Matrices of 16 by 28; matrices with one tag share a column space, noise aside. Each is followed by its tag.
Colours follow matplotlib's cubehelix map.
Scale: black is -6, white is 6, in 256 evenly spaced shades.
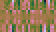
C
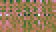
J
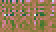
J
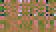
J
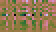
J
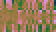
C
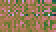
J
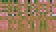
J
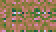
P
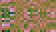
P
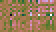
J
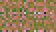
P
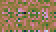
P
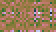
P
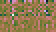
J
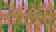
C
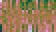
C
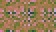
P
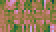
C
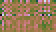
J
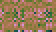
P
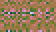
P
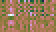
J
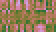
C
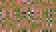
P
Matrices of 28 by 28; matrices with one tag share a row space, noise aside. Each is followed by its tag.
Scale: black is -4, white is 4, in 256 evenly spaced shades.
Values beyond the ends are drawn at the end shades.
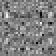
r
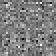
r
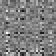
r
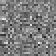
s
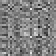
s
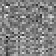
r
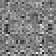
r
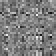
r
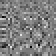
s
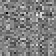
r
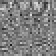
s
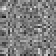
s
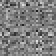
r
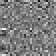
s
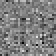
r
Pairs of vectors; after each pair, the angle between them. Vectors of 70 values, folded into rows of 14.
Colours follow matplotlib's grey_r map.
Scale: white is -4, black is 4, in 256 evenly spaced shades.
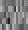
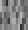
partly aligned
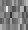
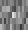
partly aligned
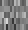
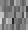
partly aligned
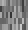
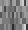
partly opposed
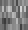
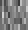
orthogonal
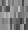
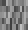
partly aligned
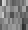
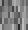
partly opposed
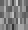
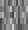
nearly opposite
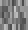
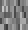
partly opposed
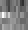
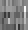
partly opposed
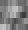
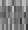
orthogonal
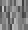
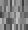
partly aligned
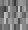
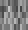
nearly parallel
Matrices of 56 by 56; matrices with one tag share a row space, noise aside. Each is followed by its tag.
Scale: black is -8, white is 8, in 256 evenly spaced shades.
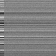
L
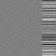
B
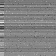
L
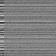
L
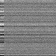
L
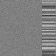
B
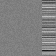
B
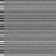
L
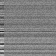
L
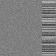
B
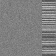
B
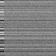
L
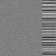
B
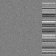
B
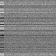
L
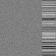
B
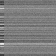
L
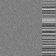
B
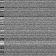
L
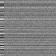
L
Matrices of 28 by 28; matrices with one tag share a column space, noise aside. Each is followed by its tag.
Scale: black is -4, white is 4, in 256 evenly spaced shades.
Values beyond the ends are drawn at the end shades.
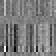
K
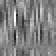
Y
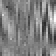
Y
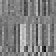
K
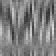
Y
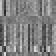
K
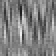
Y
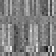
K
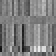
K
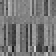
K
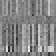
K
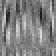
Y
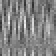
Y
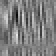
Y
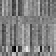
K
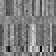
K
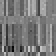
K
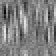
Y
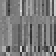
K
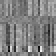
K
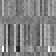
K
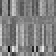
K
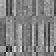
K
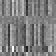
K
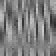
Y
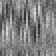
Y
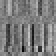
K
